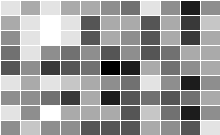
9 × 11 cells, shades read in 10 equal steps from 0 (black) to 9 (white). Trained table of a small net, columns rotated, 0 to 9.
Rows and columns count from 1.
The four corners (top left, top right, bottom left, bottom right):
8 5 5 8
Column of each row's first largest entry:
1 3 3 2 8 1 5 3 11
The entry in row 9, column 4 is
5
